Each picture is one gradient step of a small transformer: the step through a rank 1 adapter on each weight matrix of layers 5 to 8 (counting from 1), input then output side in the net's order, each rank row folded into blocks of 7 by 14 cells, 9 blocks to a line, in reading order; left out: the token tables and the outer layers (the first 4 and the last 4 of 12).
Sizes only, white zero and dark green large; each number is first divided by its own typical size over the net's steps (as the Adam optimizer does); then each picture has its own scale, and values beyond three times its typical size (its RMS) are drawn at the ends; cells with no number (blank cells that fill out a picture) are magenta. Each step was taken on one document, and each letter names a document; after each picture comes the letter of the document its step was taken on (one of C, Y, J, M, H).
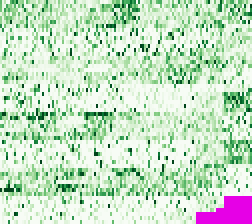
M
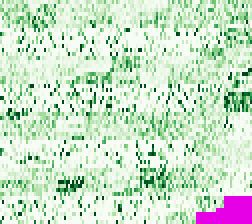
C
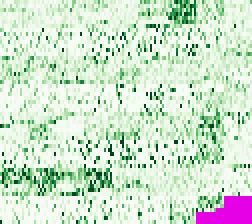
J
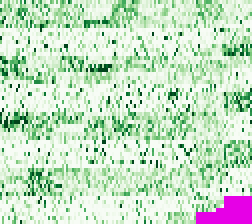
C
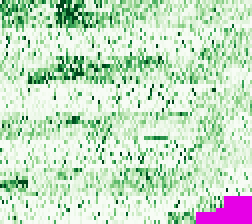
C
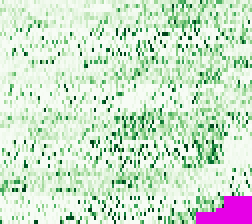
J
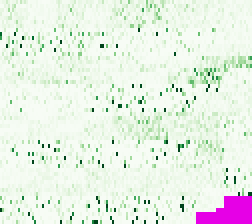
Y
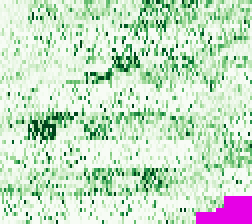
M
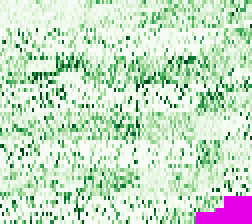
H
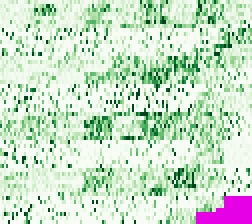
M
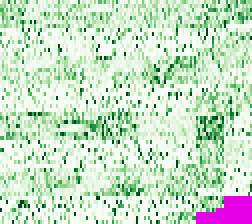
C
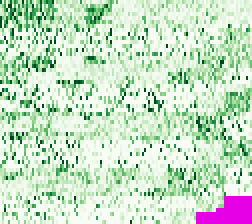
M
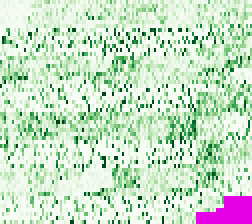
H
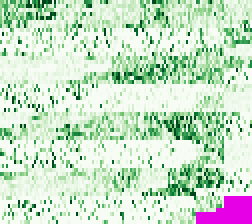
M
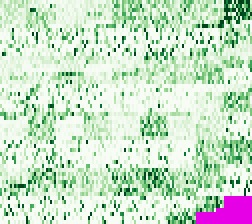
M
